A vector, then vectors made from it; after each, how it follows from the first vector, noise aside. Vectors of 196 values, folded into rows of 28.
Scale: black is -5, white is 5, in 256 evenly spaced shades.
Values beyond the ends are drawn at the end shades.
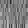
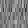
wrapped around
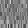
sign-scrambled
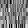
scaled up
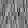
wrapped around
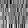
scaled up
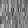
wrapped around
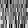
scaled up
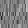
wrapped around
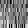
scaled up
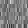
sign-scrambled
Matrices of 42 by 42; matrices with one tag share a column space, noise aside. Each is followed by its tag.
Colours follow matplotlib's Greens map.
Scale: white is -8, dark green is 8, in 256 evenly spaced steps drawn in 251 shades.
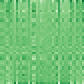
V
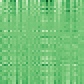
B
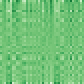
V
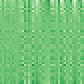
B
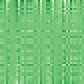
B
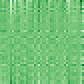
B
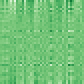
B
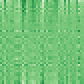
B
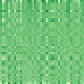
V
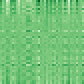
B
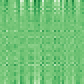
B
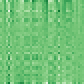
V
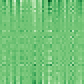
B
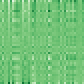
V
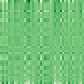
V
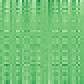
B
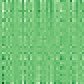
V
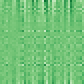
B
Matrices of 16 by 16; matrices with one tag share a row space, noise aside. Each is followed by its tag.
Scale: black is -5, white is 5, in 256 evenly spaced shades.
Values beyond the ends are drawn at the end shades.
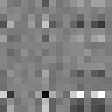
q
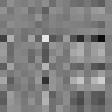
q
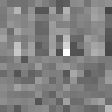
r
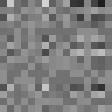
q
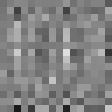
r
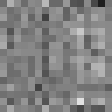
q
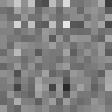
r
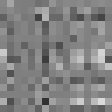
q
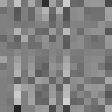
r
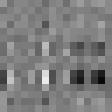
q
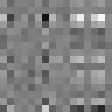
q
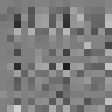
r
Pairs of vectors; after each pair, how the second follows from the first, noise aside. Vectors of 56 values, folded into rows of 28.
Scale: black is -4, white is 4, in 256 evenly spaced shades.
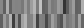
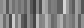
negated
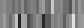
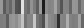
shuffled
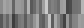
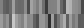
negated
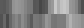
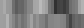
negated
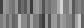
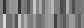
shuffled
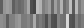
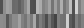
copied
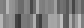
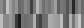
copied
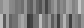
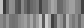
shuffled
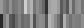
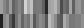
copied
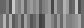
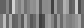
copied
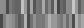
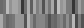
negated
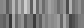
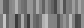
shuffled
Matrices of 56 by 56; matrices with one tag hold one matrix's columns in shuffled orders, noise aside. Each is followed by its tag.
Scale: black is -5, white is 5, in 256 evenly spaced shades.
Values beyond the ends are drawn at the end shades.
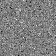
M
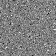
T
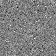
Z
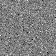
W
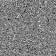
Z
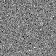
T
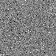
W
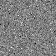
T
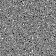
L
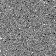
L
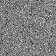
T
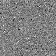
Z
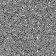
L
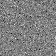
L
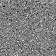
Z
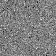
M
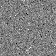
T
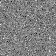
L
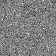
M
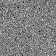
M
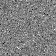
T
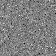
T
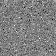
Z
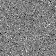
L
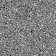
M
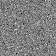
T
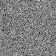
W
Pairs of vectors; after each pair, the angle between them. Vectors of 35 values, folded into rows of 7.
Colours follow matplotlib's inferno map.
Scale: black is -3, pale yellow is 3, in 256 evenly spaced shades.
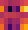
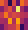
partly opposed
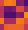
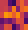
partly opposed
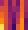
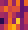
partly opposed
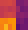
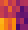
nearly parallel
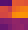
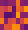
orthogonal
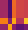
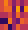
partly opposed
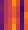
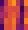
nearly parallel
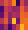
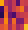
partly aligned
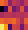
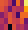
orthogonal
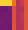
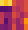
nearly parallel
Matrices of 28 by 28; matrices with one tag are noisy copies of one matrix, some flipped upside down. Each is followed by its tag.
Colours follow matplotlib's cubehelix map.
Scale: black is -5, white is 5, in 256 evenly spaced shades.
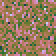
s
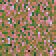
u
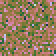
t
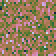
s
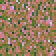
u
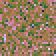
t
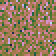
u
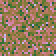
t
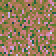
u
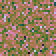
t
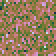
s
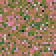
t
